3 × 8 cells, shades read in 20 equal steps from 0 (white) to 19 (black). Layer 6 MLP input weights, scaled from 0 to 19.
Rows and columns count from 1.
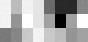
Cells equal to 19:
1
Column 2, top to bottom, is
5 8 9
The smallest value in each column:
1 5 0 1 4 5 7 0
